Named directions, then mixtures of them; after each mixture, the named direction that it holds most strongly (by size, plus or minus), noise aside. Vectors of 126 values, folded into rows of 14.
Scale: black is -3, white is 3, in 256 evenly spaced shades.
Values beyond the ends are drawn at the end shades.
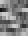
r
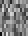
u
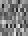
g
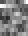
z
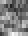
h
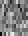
u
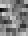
r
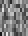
u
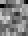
z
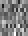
g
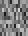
u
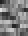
r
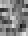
r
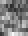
h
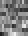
h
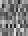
g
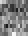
h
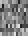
g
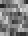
z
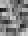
r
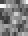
z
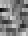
r
